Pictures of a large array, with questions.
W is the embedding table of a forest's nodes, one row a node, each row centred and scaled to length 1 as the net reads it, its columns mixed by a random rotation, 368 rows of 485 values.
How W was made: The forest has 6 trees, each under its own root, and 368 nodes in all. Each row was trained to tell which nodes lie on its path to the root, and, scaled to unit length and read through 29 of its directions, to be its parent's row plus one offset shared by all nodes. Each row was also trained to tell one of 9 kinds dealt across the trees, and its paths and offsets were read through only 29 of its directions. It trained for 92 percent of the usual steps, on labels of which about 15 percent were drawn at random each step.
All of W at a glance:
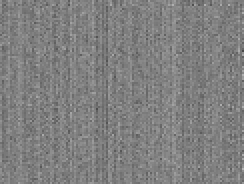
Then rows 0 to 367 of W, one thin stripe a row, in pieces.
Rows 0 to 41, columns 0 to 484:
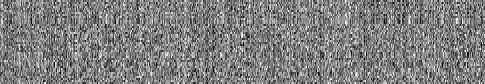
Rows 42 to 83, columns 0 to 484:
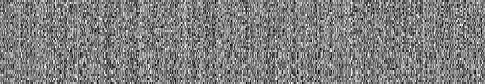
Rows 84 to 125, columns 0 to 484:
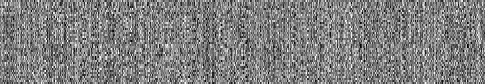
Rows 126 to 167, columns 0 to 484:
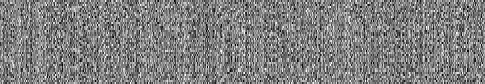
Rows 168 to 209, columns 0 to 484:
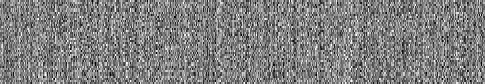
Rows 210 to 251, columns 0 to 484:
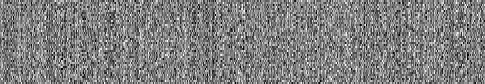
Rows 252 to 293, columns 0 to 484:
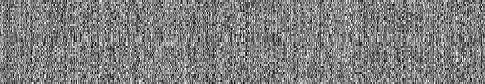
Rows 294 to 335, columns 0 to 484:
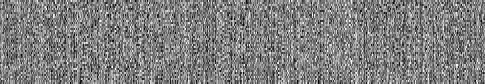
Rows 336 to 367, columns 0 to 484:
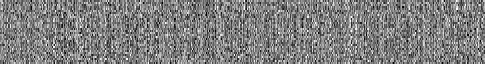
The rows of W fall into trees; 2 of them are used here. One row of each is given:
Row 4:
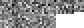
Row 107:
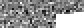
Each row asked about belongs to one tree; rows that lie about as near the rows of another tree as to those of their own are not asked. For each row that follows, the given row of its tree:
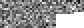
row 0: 4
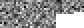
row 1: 107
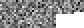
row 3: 4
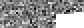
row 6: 107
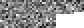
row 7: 4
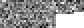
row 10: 4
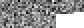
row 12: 107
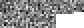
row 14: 107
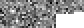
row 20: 107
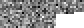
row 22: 4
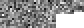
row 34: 4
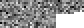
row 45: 107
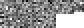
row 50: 4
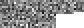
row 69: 107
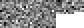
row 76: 107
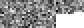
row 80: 107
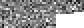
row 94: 4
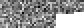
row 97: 4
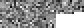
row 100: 4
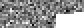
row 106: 107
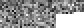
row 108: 4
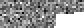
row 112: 4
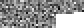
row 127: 107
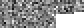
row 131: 107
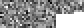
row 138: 107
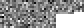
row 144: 4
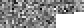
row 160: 107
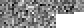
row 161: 107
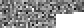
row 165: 107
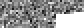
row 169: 107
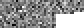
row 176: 4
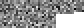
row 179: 107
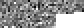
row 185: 4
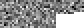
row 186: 107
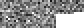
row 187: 107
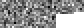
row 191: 107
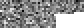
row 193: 4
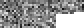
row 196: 4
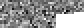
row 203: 107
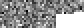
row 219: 107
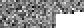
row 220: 4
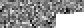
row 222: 107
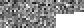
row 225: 4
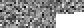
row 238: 107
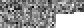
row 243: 4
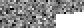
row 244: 107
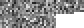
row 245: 4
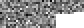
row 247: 107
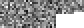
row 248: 107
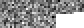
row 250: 107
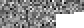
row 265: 107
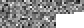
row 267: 107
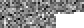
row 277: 4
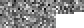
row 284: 4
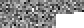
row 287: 107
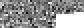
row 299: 107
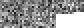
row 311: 4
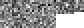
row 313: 4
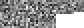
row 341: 107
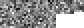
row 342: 4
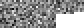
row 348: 107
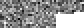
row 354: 4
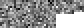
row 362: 4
